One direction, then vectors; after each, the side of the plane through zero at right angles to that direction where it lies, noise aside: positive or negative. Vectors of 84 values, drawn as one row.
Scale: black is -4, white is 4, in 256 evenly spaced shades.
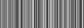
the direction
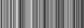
negative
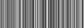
negative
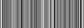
positive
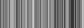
positive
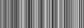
positive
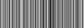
negative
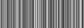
negative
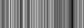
positive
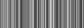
positive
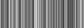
negative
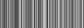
positive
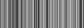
positive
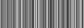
negative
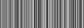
positive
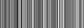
positive
